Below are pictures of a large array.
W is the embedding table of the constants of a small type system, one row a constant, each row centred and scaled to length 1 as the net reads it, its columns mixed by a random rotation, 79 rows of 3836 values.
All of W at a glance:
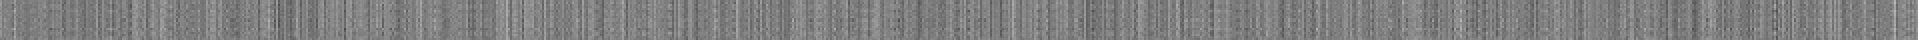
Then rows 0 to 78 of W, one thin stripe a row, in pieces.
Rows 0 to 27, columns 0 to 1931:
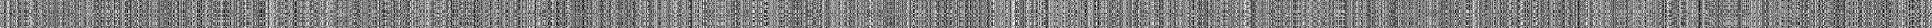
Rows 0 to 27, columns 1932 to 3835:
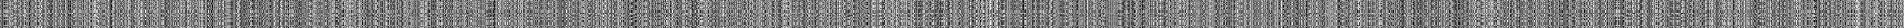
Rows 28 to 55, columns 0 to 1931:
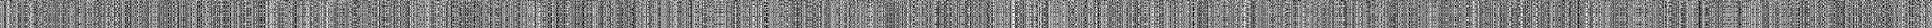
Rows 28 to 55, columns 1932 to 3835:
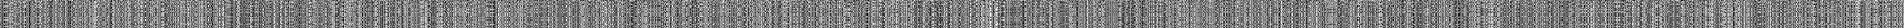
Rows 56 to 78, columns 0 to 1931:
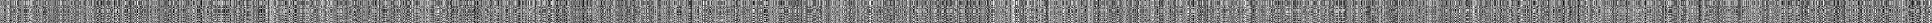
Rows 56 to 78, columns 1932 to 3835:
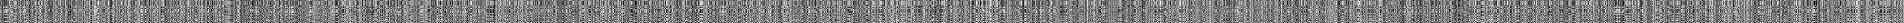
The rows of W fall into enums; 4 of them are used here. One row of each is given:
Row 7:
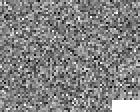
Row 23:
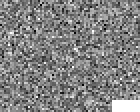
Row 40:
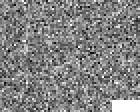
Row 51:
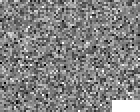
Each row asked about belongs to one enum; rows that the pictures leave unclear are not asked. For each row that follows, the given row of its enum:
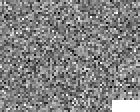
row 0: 7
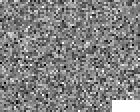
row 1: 51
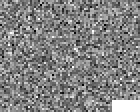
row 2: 23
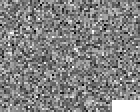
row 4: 23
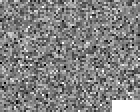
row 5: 51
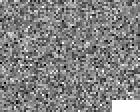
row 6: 51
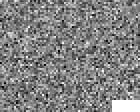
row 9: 51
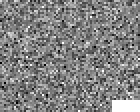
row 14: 51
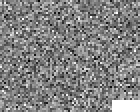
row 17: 7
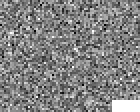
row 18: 23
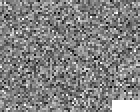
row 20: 7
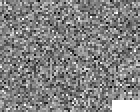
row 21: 7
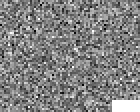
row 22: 23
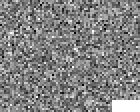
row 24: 23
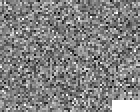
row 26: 7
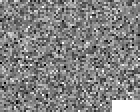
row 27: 51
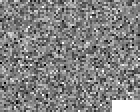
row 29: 51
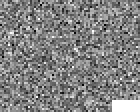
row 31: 23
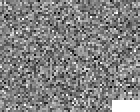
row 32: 7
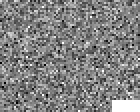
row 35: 51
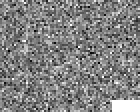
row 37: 40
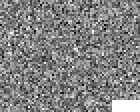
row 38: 23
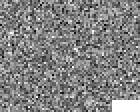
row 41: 23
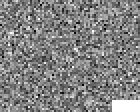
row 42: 23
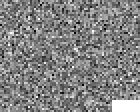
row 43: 23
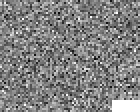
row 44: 7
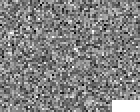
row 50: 23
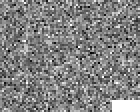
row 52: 40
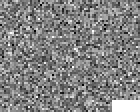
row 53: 23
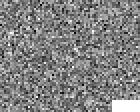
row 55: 23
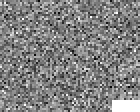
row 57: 7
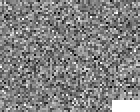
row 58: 7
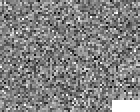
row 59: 7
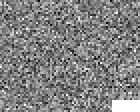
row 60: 7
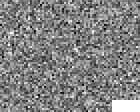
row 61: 23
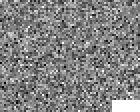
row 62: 51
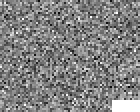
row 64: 7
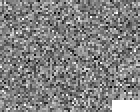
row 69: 7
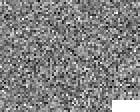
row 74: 7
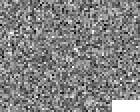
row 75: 23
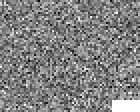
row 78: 7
